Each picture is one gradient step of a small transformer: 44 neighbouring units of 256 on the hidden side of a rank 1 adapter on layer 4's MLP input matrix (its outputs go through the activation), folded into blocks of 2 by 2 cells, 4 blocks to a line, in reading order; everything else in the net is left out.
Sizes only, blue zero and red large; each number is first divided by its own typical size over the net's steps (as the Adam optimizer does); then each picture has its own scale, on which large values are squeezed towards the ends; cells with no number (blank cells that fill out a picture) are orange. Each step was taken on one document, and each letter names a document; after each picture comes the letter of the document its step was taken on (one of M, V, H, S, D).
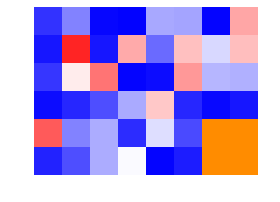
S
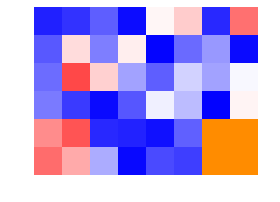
S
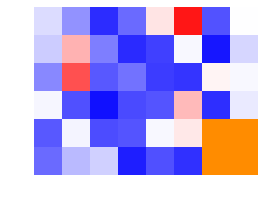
S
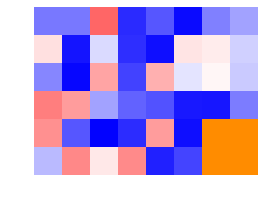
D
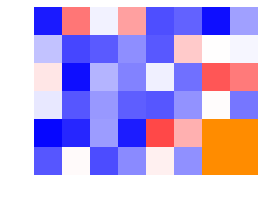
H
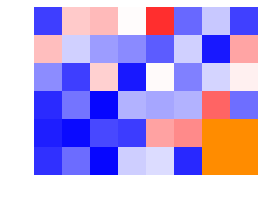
H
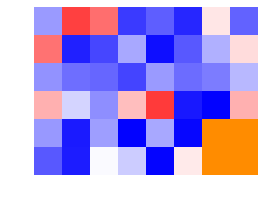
D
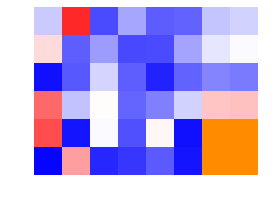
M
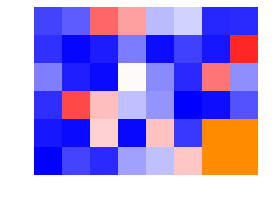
H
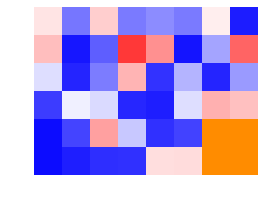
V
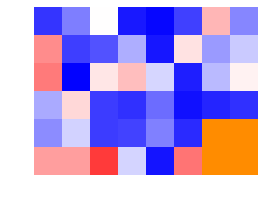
D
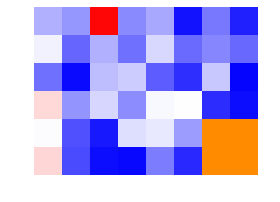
M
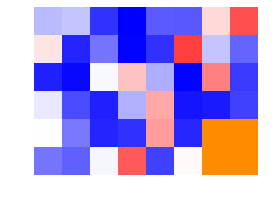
D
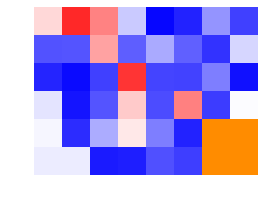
M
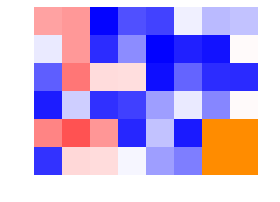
S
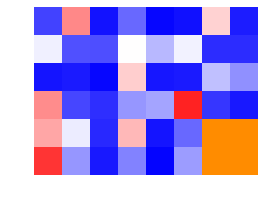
M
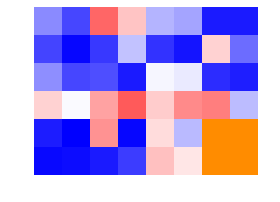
V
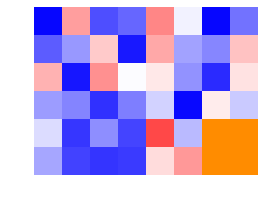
H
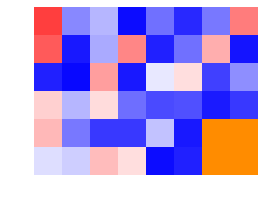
D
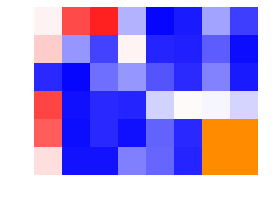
M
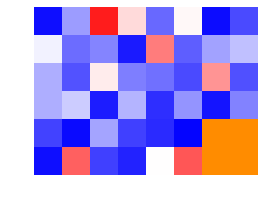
H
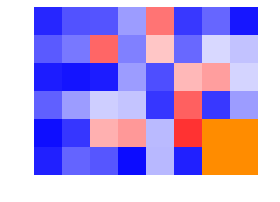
V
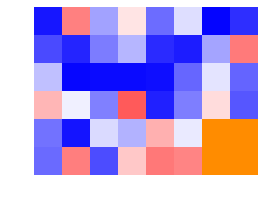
H
